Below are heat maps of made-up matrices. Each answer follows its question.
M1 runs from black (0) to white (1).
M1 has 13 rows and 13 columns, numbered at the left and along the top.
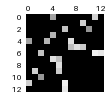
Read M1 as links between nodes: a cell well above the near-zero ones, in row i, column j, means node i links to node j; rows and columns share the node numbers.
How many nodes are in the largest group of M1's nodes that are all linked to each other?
2
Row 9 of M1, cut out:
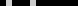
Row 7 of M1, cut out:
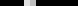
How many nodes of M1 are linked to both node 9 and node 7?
1
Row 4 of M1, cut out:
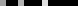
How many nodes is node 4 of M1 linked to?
3
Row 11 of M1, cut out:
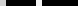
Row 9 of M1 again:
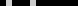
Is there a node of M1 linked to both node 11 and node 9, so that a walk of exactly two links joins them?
no
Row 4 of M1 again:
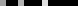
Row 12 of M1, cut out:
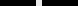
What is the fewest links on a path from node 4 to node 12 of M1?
4
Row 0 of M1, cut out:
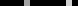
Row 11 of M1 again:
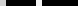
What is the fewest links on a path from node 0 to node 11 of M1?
1
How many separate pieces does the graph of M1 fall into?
1
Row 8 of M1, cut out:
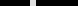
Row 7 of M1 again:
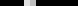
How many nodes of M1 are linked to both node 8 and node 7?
1
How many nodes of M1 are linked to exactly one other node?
5
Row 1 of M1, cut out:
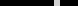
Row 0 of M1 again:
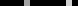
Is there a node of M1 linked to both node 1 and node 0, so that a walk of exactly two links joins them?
no
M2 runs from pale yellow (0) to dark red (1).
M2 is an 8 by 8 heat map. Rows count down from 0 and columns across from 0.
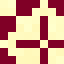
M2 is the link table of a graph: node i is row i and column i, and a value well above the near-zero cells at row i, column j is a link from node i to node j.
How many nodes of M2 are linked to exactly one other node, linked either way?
0
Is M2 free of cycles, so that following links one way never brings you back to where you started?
no
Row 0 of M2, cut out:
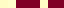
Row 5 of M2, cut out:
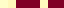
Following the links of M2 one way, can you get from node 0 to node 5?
yes
